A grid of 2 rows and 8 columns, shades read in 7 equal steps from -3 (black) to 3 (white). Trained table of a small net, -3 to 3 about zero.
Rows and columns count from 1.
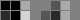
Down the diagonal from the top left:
-3 -3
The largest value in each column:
-2 -3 2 0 0 -1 1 0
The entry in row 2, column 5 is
-1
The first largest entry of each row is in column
3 3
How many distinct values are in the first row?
4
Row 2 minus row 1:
1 0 1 0 -1 -1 0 0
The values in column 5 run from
-1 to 0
